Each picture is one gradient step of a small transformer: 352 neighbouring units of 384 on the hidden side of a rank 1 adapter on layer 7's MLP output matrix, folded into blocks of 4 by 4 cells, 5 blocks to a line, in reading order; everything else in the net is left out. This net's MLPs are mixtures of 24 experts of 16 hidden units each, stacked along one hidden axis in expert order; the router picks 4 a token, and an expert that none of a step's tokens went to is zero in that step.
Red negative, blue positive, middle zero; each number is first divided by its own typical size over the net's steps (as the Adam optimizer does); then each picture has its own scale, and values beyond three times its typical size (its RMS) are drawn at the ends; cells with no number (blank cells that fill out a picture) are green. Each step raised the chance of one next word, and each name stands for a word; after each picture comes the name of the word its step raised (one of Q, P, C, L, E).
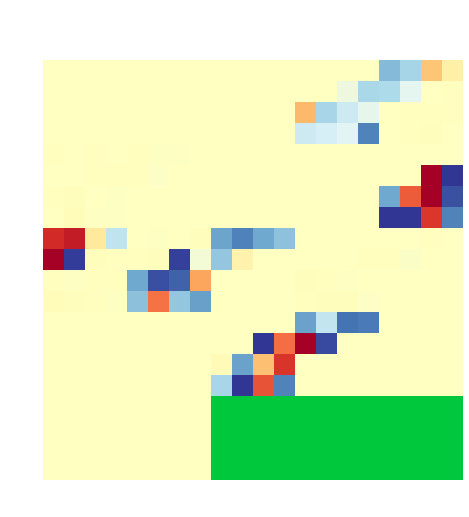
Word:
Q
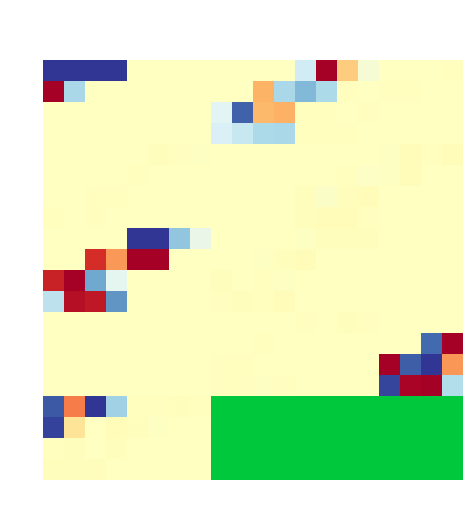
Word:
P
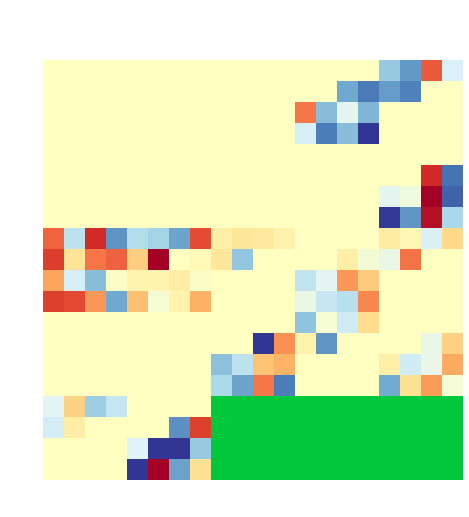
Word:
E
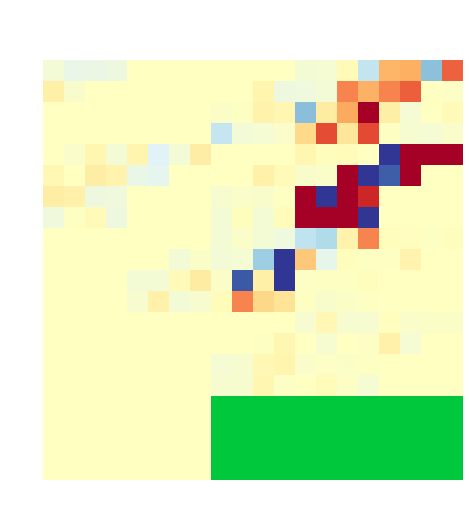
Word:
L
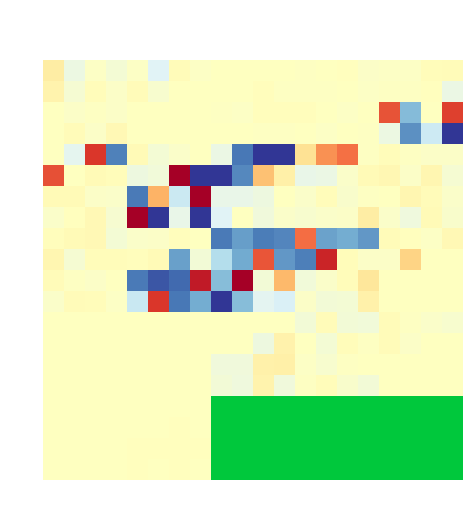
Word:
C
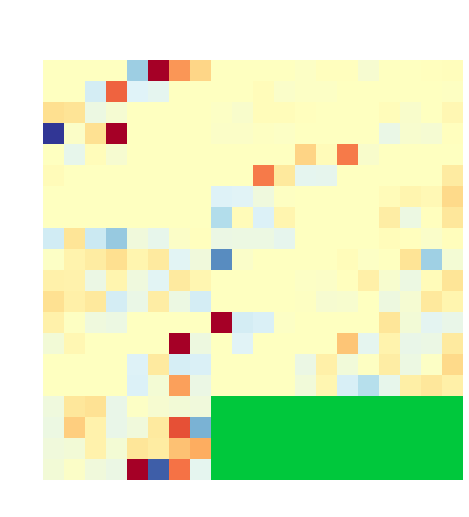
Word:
E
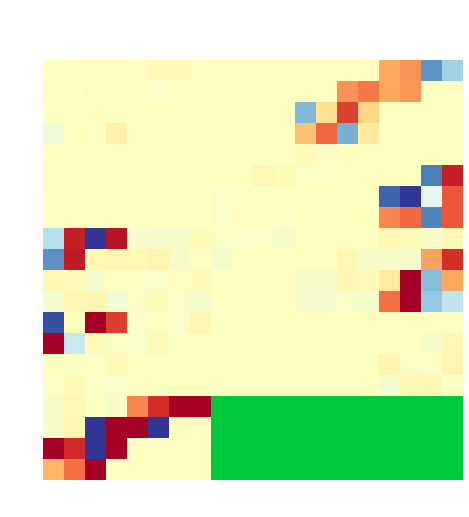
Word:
L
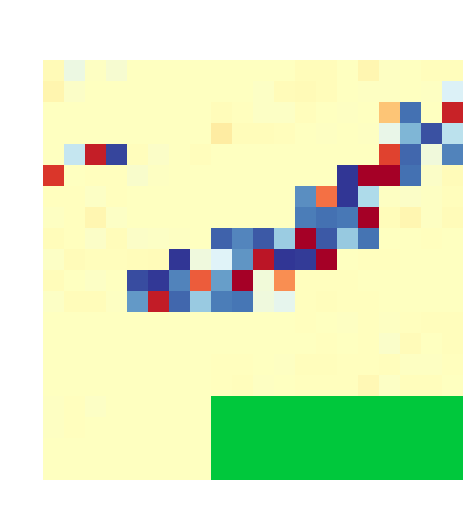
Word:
P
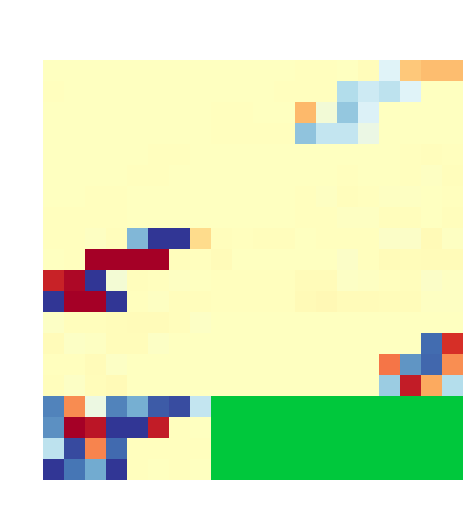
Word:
P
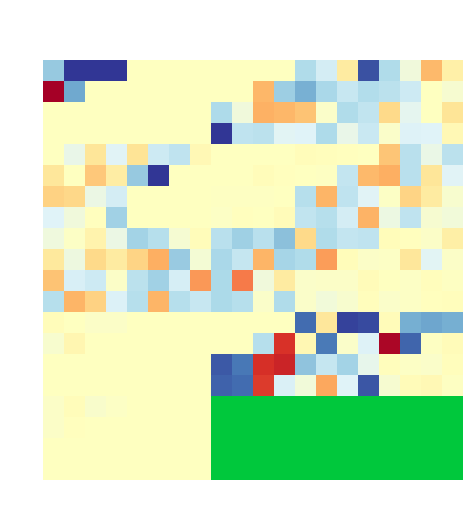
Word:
E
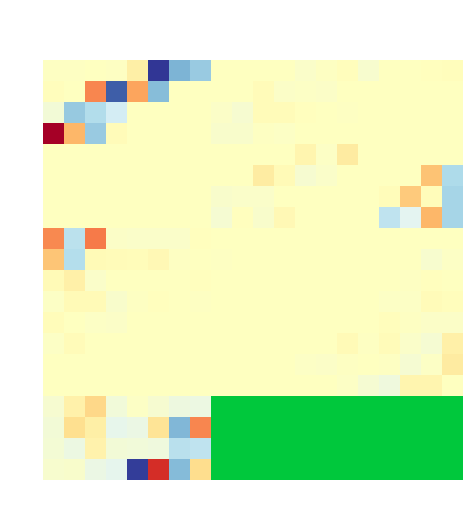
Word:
Q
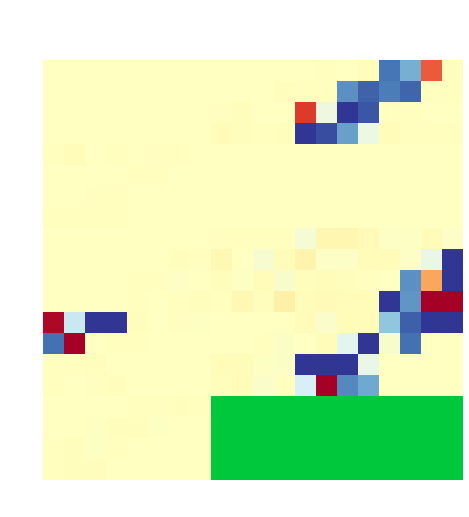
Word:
P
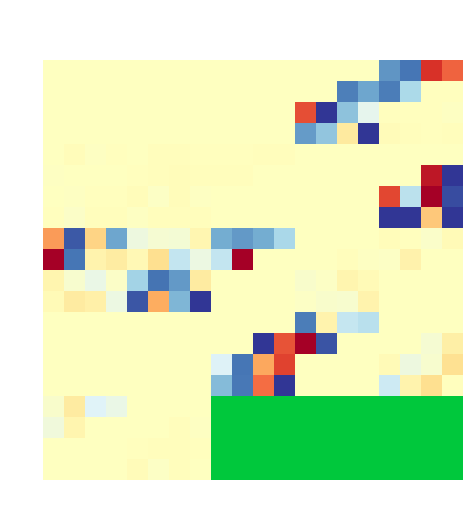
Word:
C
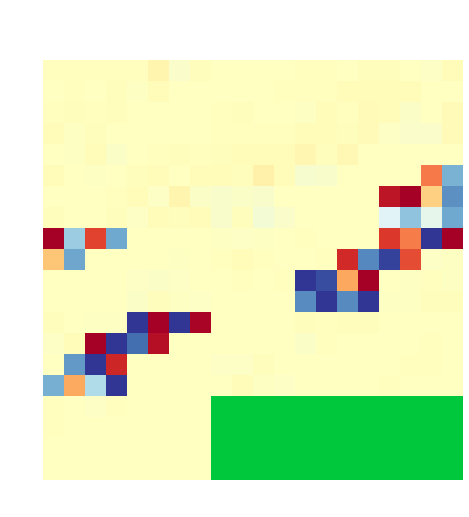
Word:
C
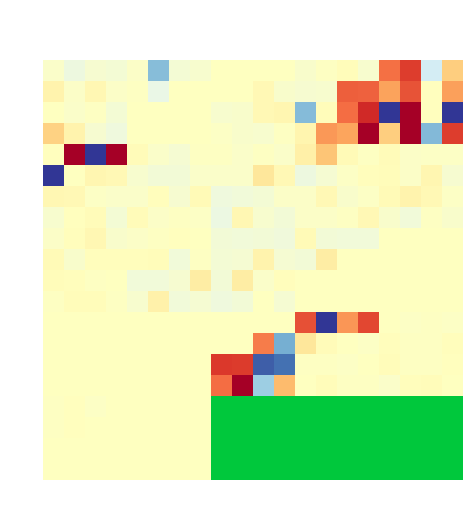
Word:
L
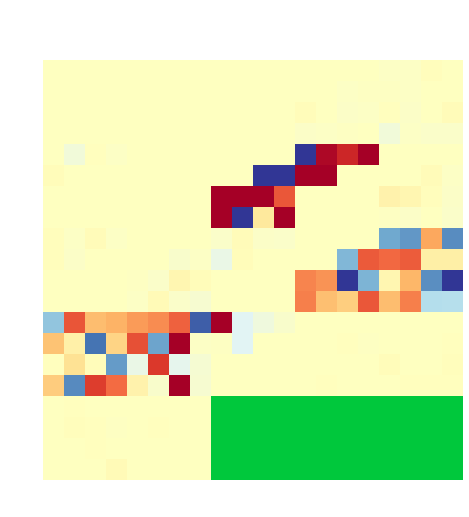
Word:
L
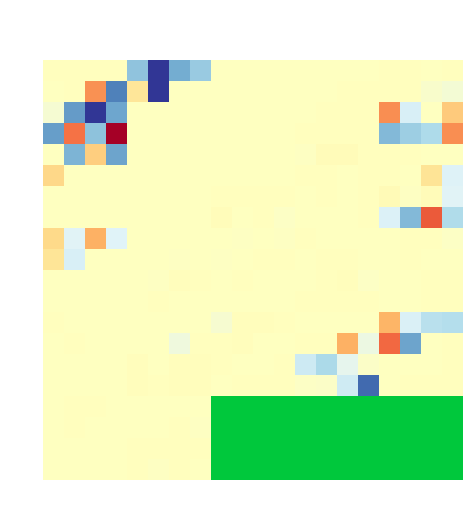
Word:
Q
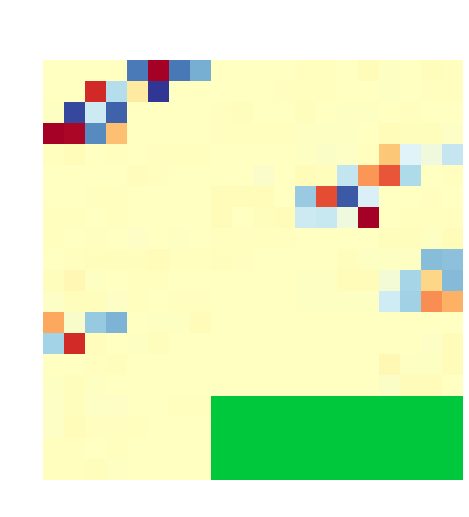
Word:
Q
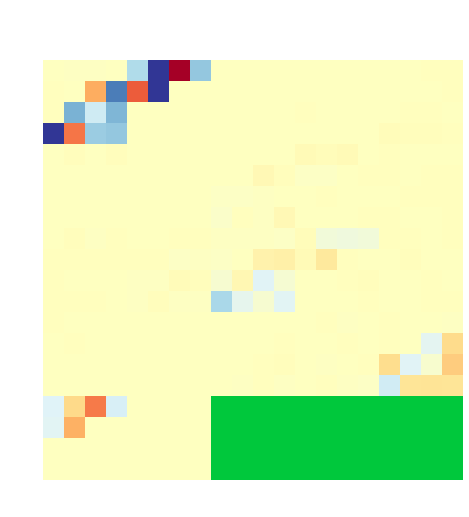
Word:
Q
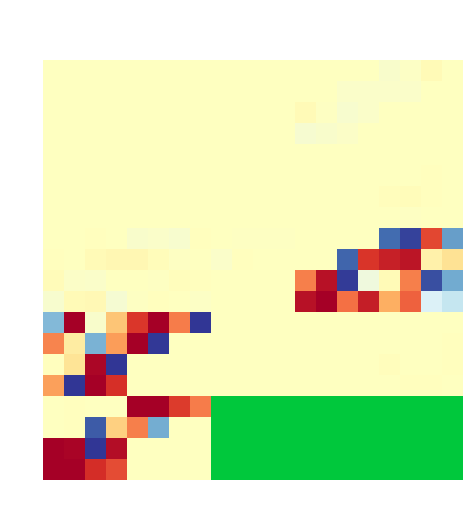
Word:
L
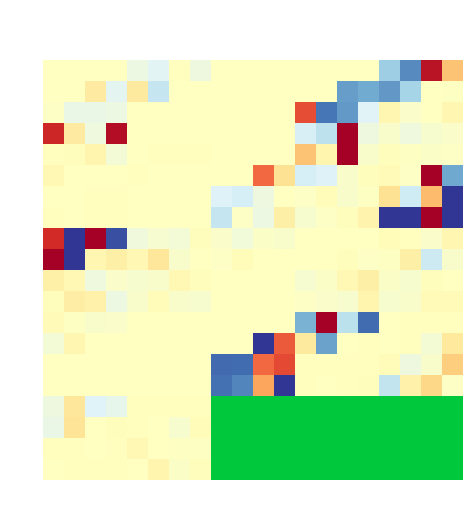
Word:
C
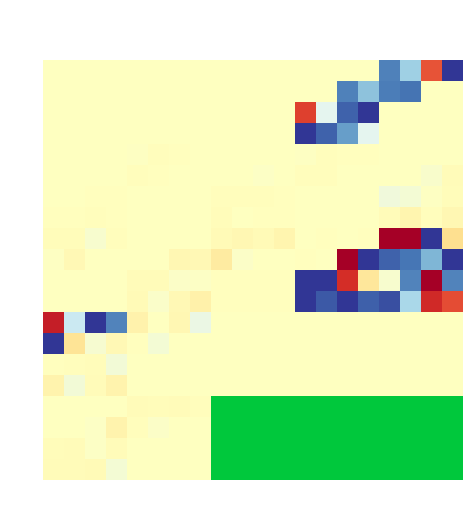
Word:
P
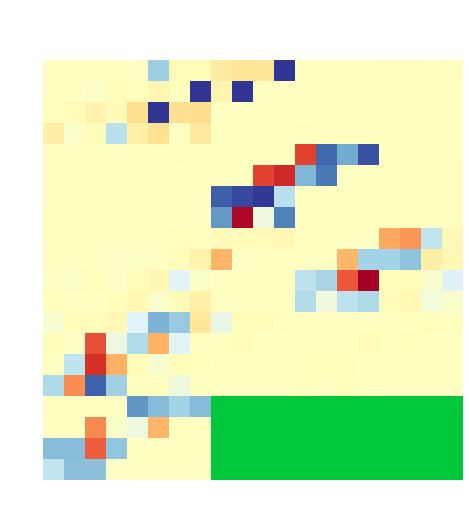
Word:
Q
